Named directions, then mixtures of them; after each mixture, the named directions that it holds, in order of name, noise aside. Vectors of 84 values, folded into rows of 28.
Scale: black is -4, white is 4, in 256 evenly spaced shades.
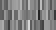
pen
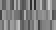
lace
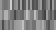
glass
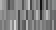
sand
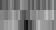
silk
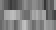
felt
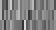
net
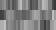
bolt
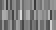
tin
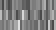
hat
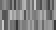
felt, glass, lace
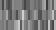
hat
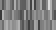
lace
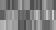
bolt, sand, silk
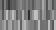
bolt, felt, hat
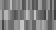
glass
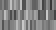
glass, pen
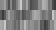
bolt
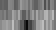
silk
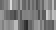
felt, glass, silk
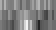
silk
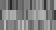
felt, lace, net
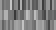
glass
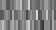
bolt, pen, sand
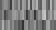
glass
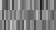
net, sand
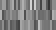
lace
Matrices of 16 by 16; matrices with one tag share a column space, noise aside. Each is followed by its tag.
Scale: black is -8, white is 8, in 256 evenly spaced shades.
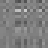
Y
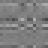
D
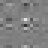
D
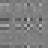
D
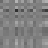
Y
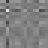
Y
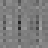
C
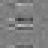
D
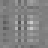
C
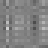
C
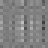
C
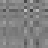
Y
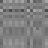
Y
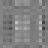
C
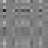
Y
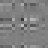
D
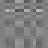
Y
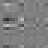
D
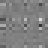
D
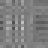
C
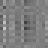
C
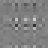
D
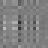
C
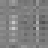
C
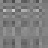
Y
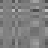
Y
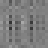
C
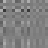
Y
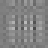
C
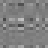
D
